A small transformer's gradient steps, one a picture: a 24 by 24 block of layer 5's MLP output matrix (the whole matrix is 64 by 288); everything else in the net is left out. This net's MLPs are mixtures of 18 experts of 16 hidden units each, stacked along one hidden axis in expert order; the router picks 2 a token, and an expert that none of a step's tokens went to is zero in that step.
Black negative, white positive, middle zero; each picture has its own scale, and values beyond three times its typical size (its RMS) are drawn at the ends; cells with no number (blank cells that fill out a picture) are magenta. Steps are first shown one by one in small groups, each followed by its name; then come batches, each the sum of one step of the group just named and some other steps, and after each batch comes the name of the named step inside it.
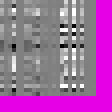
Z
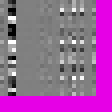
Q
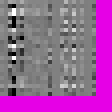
Z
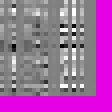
Z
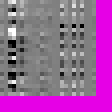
Z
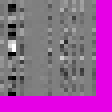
Q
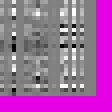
Z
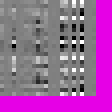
Z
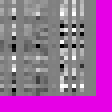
Z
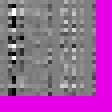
Z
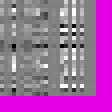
Z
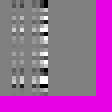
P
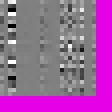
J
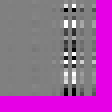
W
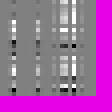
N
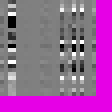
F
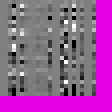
W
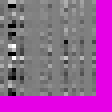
N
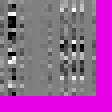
F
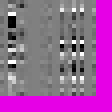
F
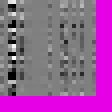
P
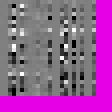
P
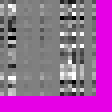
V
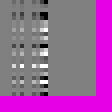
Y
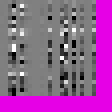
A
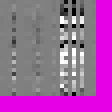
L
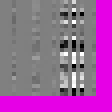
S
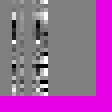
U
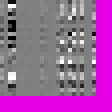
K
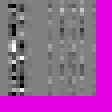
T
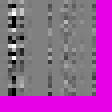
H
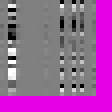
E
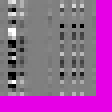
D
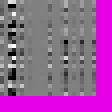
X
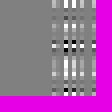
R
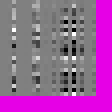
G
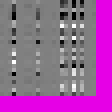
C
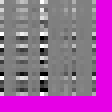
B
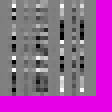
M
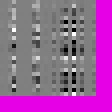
G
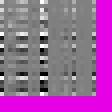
B
